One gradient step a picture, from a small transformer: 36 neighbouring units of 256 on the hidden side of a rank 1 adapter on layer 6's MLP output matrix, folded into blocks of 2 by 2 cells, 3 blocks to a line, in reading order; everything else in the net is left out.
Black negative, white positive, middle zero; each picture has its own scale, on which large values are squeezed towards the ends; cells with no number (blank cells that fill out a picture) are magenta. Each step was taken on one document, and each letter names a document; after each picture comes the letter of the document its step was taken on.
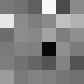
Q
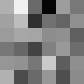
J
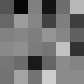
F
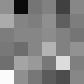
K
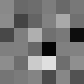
Q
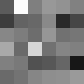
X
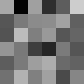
J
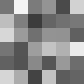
K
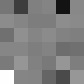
K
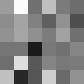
J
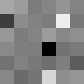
X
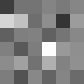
X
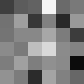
X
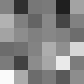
K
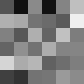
J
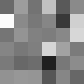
Q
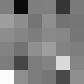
K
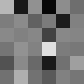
X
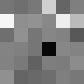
Q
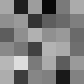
J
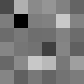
X
